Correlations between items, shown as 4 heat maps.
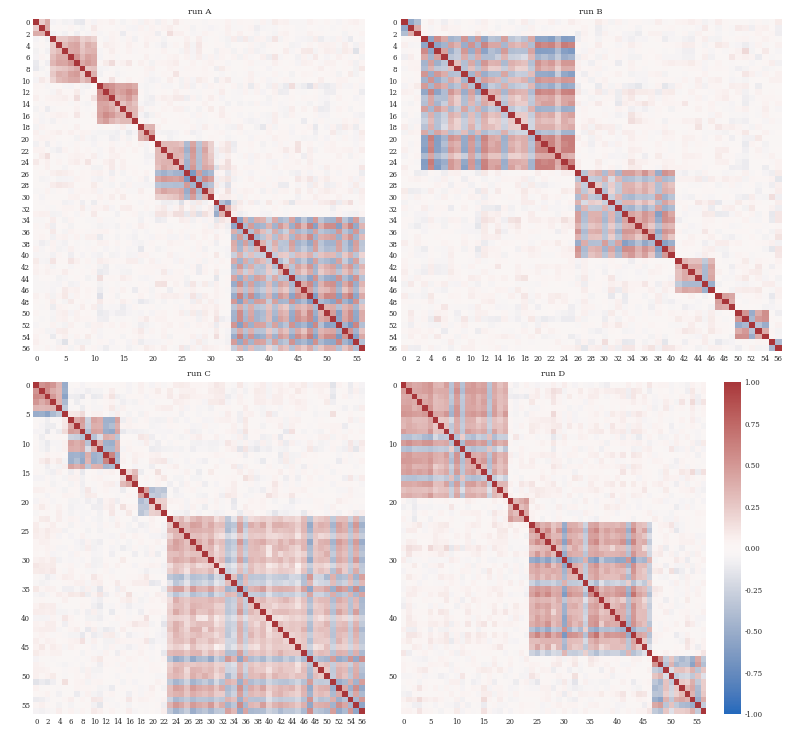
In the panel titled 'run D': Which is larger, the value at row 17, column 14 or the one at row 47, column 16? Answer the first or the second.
the first
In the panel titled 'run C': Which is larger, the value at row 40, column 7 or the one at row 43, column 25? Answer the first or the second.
the second
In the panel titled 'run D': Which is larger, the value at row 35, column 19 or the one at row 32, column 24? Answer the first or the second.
the second
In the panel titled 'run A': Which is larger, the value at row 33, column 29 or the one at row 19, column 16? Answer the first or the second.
the first
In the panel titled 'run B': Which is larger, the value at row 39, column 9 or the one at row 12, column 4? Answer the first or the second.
the second
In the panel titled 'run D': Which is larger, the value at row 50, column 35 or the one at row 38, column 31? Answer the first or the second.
the second
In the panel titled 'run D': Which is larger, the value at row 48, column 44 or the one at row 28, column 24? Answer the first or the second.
the second
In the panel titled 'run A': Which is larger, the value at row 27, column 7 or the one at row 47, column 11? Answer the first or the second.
the first
